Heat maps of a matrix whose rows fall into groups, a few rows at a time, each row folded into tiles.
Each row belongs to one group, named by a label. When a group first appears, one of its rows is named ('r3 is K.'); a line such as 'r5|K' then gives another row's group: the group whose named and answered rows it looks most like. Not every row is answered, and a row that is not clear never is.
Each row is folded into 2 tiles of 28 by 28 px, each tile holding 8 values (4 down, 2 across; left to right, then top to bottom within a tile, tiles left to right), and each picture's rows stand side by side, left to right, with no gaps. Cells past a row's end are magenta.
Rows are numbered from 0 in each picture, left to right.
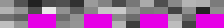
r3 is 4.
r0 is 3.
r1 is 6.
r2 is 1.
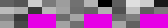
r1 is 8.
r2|4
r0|1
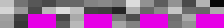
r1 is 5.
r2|4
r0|3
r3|8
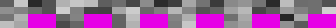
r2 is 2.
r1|5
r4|2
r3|2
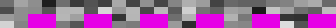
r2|8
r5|1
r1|3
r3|4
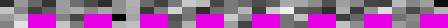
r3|5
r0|2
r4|3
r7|8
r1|3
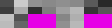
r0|4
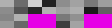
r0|8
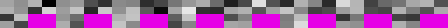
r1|3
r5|2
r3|5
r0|8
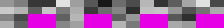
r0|3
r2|6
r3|1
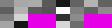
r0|4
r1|1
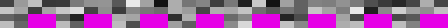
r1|1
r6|3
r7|1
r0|1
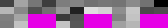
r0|2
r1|6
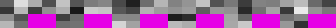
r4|6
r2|6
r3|1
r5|4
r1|6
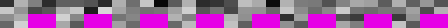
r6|1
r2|8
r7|8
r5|8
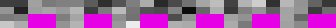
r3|6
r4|4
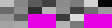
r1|8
